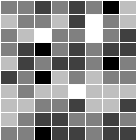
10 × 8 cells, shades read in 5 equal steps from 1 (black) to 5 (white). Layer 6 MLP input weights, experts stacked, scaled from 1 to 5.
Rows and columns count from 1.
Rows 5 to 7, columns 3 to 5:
3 2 2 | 1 4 3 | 4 4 5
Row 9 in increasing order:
2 2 2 3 3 3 3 4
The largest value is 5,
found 4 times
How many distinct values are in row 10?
3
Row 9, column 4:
2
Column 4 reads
3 4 3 3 2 4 4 3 2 2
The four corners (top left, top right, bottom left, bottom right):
3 4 3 2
